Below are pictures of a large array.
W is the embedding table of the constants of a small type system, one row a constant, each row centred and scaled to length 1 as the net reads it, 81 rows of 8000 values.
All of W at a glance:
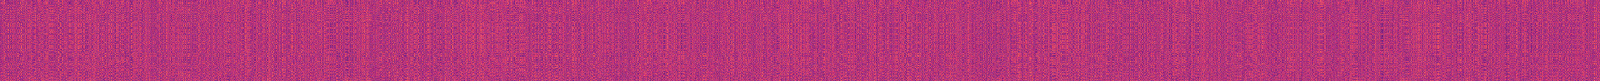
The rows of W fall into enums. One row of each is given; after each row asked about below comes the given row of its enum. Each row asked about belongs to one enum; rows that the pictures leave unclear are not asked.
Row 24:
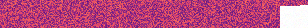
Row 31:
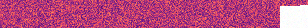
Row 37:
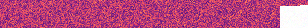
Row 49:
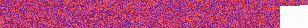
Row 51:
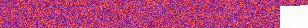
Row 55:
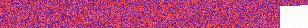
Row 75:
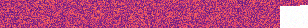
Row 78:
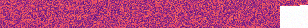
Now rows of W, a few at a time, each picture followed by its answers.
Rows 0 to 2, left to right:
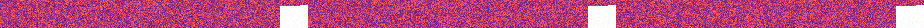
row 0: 51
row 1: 49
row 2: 75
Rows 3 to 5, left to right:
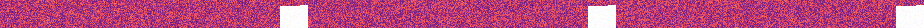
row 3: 75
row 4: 49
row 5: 24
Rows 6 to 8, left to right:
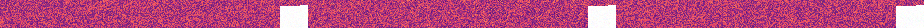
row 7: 37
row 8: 24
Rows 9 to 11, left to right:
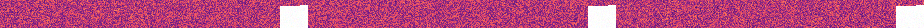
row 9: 75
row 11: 31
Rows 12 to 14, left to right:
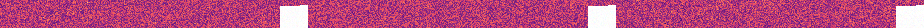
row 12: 55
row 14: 51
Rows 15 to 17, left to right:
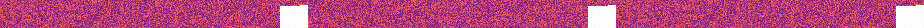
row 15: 78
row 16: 49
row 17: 78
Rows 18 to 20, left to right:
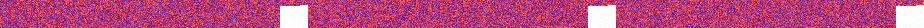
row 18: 51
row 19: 78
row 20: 31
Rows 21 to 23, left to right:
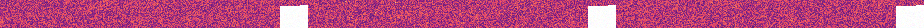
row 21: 49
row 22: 55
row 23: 24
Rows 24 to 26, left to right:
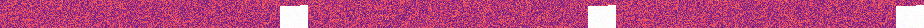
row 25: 78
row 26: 24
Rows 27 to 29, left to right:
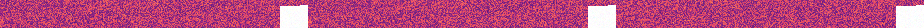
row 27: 49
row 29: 24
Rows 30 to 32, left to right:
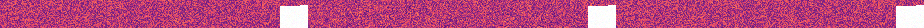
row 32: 24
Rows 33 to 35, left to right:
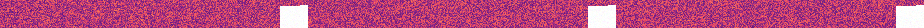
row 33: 75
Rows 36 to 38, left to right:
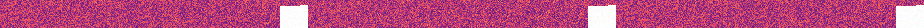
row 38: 24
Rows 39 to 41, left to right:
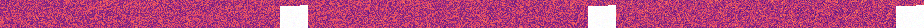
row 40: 24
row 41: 37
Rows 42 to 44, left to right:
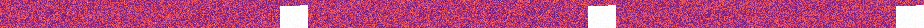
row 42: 55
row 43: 37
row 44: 49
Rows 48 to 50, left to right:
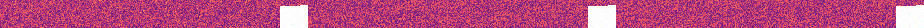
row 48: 37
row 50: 24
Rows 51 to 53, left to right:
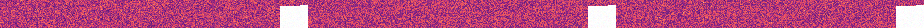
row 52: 49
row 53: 55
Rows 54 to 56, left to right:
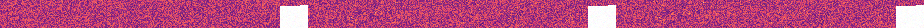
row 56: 55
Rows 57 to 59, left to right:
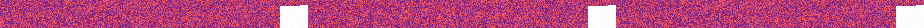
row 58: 75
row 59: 49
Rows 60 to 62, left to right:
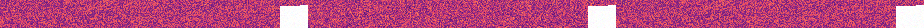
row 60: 49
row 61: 31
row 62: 49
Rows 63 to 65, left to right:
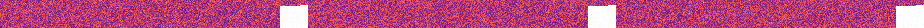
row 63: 37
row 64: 24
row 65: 55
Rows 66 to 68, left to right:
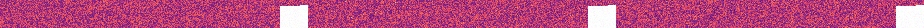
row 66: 49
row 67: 55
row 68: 78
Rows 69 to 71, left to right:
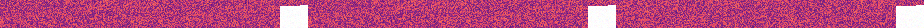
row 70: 49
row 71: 24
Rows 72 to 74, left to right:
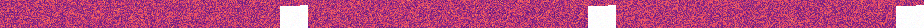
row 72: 75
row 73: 37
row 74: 24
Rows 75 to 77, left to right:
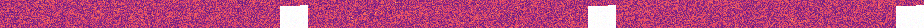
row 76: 55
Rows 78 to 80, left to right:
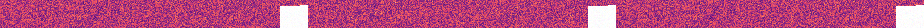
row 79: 55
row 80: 78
